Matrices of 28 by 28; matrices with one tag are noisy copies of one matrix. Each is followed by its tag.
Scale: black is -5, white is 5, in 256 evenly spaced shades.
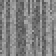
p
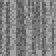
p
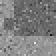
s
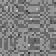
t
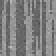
p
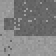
s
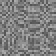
t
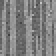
p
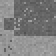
s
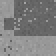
s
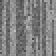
p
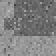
s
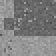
s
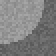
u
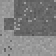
s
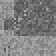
s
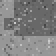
s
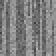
p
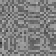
t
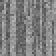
p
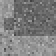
s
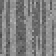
p
